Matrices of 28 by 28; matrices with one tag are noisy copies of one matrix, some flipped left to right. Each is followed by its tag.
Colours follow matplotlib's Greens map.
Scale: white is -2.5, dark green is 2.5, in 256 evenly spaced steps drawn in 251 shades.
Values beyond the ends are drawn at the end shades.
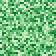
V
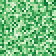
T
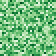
V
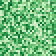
T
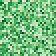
T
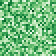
T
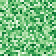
V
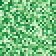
T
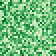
T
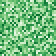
T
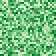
V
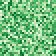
T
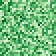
T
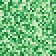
T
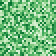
T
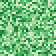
V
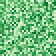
T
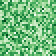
T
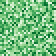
T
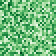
T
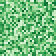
T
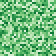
V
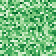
V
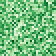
T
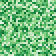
V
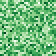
V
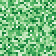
V
